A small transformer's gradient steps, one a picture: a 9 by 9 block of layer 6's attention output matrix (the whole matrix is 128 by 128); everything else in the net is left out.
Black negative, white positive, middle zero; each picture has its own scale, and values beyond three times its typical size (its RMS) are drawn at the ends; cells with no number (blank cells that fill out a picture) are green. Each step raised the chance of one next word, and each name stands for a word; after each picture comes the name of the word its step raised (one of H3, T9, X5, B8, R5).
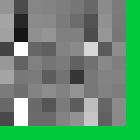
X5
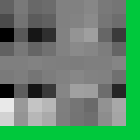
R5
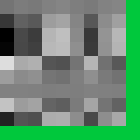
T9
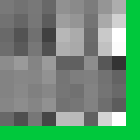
T9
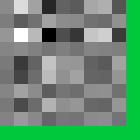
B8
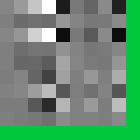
B8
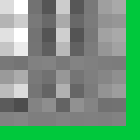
R5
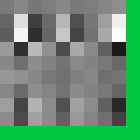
X5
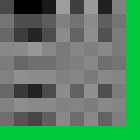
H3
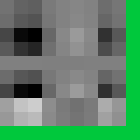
R5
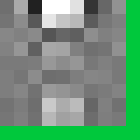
H3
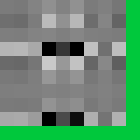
X5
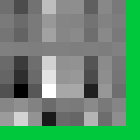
R5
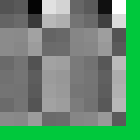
H3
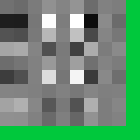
X5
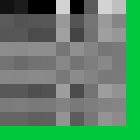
H3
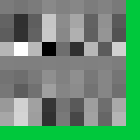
X5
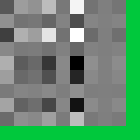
B8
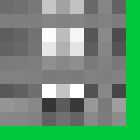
R5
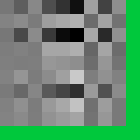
B8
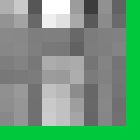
H3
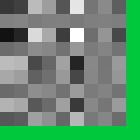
B8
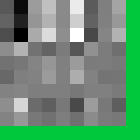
X5
